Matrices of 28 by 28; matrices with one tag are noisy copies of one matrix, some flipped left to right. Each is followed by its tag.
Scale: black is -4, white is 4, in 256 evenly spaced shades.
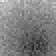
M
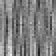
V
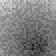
M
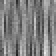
V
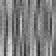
V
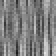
V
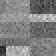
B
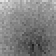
M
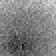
M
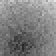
M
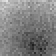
M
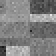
B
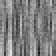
V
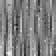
V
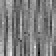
V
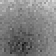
M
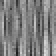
V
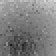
M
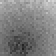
M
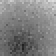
M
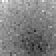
M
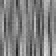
V
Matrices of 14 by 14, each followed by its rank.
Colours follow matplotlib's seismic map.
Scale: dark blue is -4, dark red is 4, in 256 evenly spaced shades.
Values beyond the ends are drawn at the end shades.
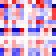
two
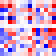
three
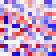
three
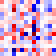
three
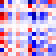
two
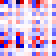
two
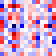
three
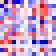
three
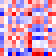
two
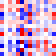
two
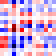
two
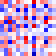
three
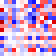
three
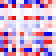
two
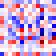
three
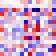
three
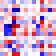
three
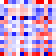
two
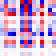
two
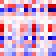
two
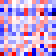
three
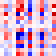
two
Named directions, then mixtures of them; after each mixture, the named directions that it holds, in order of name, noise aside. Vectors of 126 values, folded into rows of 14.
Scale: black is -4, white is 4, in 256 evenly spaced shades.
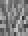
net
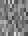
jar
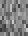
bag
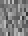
jar, net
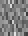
bag, jar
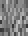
bag, net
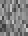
bag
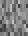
bag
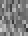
bag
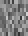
jar, net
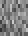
bag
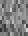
bag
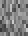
bag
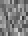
jar, net
